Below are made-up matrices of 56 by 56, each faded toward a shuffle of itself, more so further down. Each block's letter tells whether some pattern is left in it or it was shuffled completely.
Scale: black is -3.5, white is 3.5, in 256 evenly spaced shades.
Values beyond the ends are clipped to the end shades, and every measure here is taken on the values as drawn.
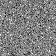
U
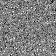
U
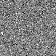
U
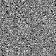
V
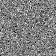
U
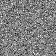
U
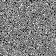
U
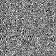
V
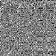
V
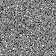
U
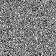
U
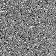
U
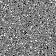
U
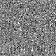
V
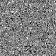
V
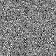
V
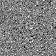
V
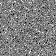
U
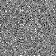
V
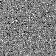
U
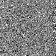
V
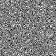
V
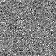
V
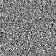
V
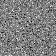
U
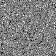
V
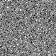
U
